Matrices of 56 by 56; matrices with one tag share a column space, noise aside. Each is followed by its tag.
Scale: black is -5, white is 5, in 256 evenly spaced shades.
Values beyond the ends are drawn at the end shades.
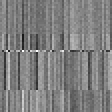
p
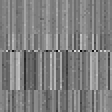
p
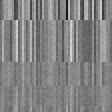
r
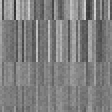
r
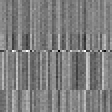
p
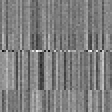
p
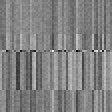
p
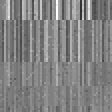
r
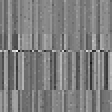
p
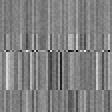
p
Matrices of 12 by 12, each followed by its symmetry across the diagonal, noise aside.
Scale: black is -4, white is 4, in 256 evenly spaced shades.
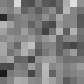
antisymmetric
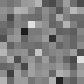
antisymmetric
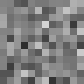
antisymmetric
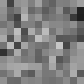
neither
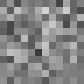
neither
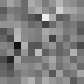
antisymmetric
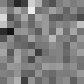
antisymmetric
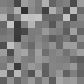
antisymmetric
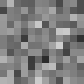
antisymmetric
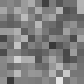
neither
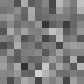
neither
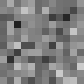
neither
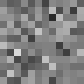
antisymmetric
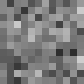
neither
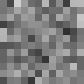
neither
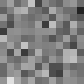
antisymmetric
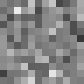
neither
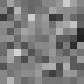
neither
